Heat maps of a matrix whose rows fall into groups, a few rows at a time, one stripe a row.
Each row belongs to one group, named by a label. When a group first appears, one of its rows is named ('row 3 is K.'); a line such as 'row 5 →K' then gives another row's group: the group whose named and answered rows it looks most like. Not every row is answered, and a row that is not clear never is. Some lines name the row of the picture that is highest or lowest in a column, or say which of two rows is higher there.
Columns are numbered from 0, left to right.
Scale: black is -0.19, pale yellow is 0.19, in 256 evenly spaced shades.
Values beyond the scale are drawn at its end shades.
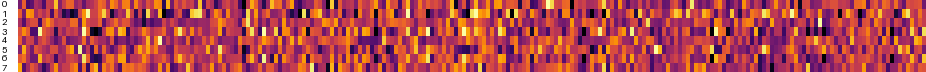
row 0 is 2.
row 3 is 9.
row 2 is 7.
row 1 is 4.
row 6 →9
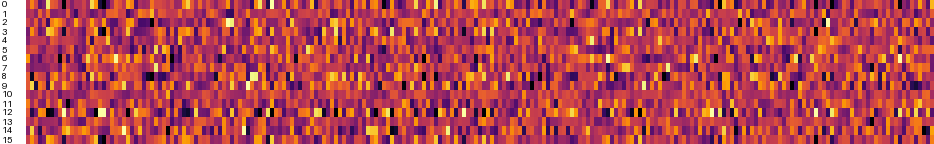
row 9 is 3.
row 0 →9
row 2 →7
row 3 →9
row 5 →4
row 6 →2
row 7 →4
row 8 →7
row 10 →4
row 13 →4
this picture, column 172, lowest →6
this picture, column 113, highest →7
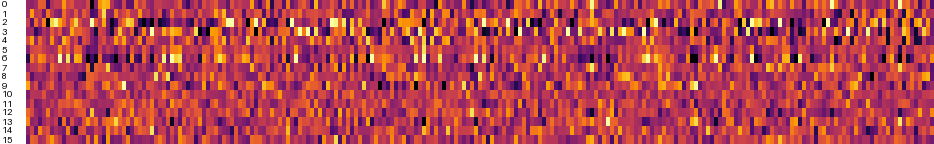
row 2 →7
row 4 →3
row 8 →4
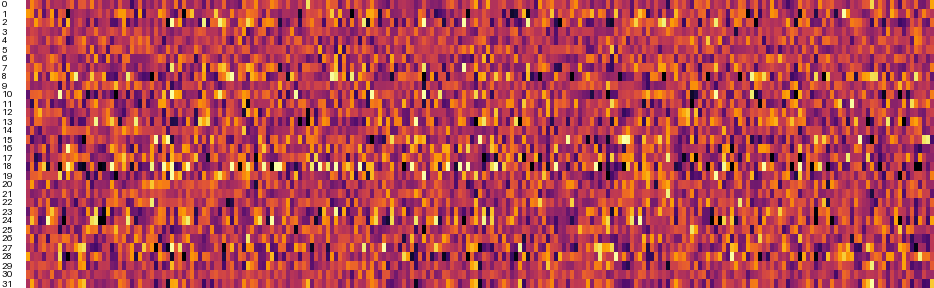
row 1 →3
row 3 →4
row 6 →9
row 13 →4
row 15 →4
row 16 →3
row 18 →3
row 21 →4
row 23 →9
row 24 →9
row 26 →3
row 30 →3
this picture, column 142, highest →18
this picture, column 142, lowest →15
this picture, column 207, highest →13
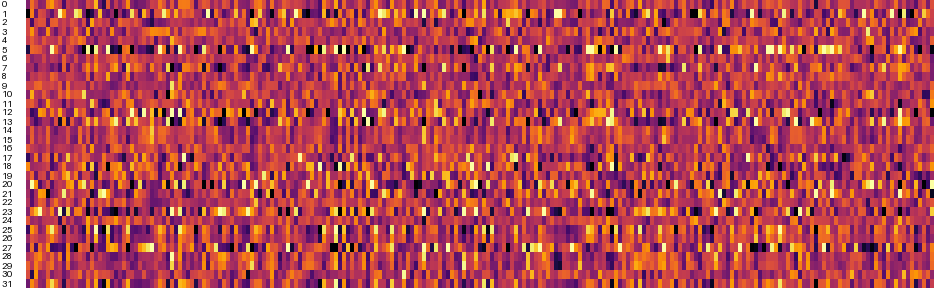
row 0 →9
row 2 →7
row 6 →4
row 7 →2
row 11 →9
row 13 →2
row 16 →9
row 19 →3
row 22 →7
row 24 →2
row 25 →9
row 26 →9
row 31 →9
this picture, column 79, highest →5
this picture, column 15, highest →5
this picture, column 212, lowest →27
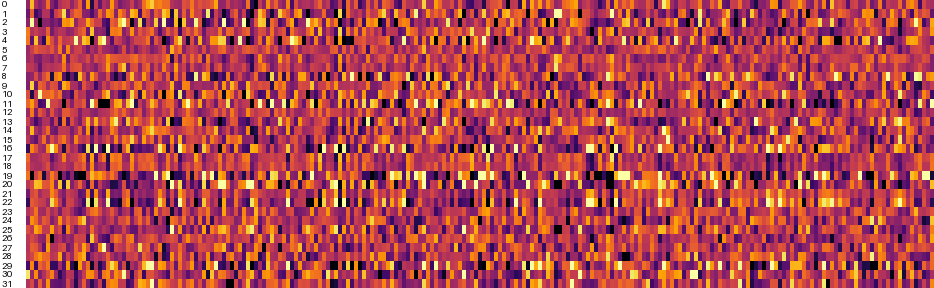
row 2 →4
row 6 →2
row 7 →2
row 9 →3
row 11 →9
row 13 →2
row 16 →9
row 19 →4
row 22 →9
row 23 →4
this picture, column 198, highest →2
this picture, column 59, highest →2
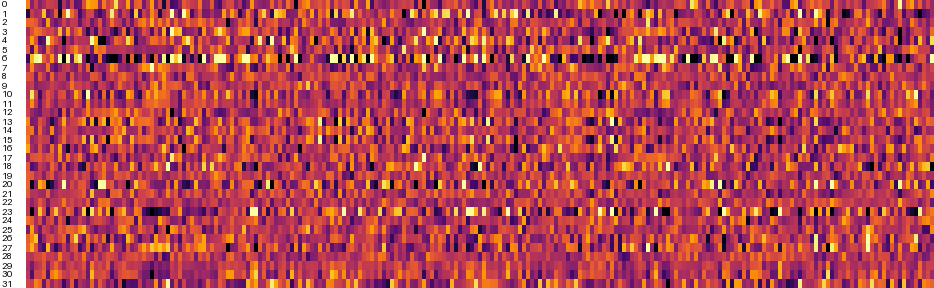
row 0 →2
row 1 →3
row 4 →9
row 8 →3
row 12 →2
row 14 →3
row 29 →7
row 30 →7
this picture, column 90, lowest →31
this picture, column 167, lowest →6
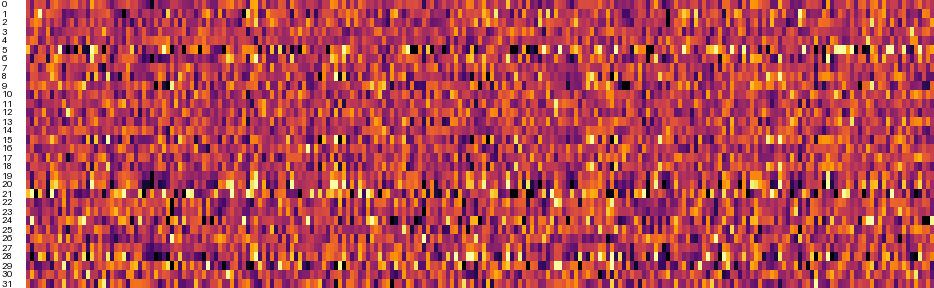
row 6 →7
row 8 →9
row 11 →2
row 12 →3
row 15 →9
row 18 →9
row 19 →7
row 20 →7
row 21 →3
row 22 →2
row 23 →2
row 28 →7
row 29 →2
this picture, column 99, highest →26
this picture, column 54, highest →24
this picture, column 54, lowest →1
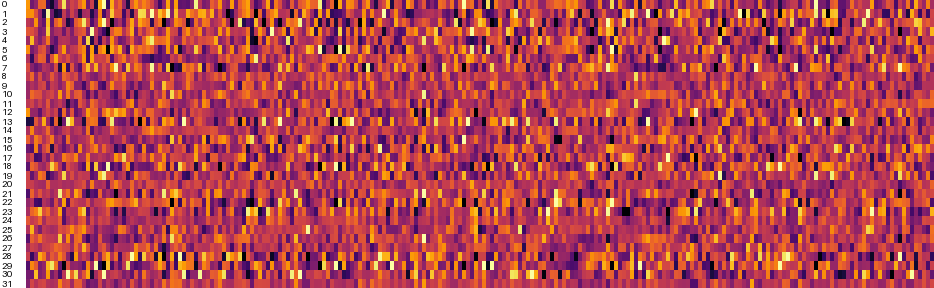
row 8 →3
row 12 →2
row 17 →4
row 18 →9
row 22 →2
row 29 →9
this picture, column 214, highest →7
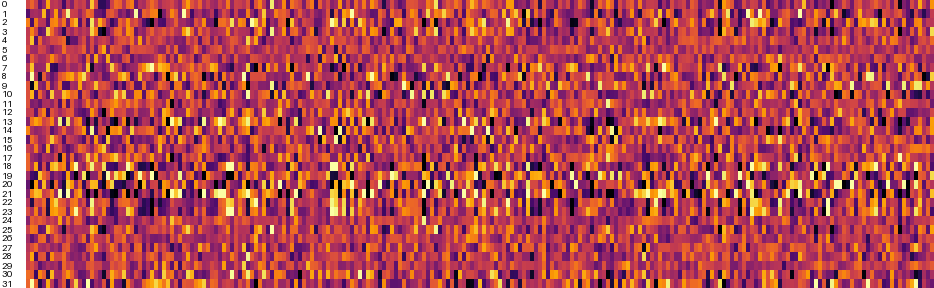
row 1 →3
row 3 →9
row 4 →3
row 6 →9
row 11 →2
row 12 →3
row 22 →7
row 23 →7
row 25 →9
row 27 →4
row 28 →3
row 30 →3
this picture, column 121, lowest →30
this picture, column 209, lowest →30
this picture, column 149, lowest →30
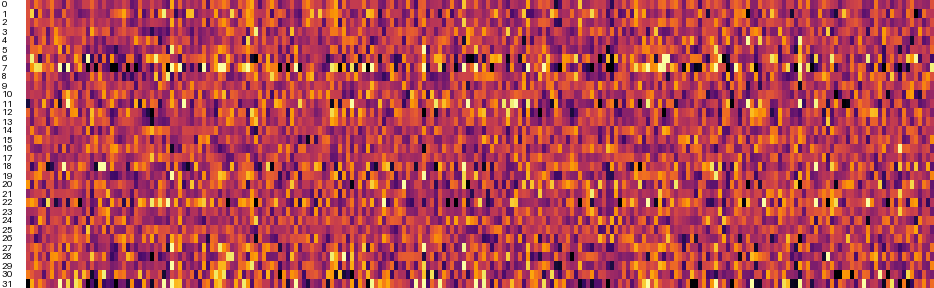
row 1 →3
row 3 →7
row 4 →3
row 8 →4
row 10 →3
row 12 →7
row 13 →7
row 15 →4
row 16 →2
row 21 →9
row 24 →7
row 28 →7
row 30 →3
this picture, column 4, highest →11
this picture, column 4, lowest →22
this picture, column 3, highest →7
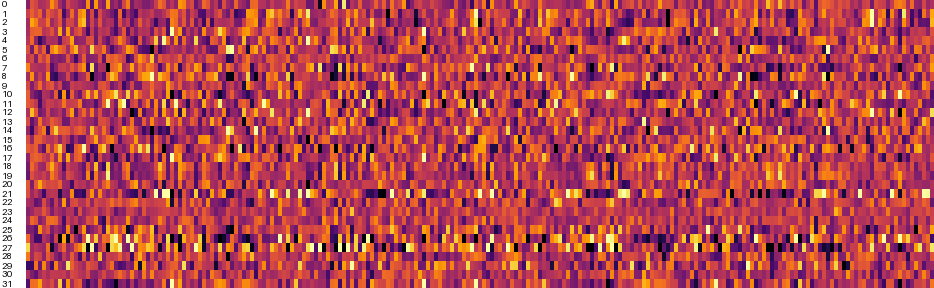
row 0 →9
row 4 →4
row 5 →7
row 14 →7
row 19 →9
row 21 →4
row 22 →2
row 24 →9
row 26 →2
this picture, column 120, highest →27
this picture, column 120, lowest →8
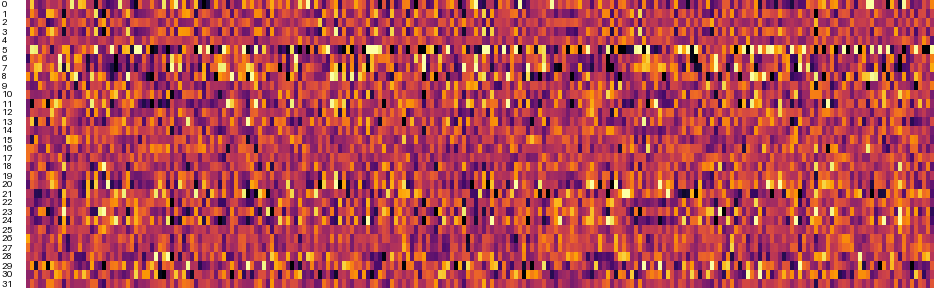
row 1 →9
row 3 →9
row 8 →7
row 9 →7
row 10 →2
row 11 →7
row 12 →9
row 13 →3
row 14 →2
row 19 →9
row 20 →9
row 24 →2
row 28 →4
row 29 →3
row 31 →9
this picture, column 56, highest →8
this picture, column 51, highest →8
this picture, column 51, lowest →30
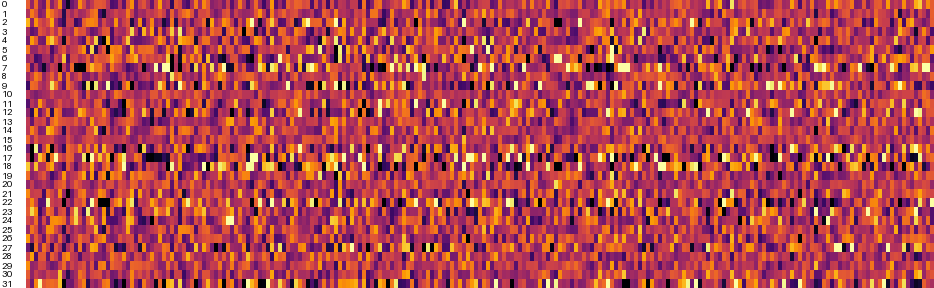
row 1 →9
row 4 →9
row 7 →4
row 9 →9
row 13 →7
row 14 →9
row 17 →7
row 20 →2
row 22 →9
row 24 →7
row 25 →9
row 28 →3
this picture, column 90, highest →11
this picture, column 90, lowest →31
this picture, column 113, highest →7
